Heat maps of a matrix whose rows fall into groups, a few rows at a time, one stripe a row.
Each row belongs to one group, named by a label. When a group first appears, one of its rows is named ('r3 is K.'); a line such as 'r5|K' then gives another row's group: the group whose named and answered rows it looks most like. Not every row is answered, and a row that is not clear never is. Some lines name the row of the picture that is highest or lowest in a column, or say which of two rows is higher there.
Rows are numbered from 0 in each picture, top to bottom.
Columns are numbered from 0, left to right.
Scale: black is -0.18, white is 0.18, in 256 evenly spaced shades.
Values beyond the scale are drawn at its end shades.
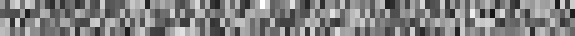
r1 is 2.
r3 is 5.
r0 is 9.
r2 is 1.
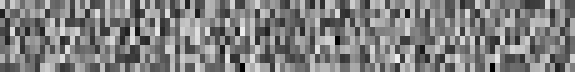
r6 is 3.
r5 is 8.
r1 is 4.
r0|8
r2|3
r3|3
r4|9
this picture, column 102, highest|5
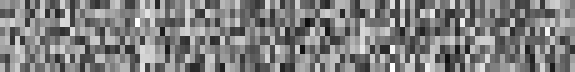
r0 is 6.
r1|4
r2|6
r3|5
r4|1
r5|6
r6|4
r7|8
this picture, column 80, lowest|3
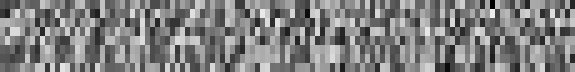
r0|2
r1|9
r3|8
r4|5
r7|4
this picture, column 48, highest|7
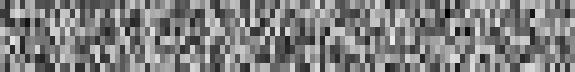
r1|4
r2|3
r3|6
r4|8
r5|1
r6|3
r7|9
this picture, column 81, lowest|7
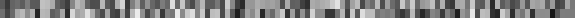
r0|2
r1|5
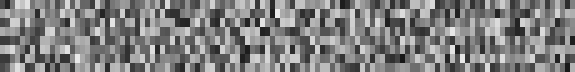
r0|4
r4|2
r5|6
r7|4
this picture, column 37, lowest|2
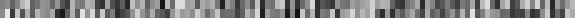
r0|5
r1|5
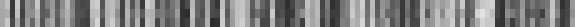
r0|1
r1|1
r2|1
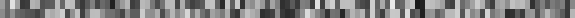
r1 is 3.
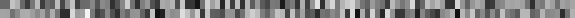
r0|8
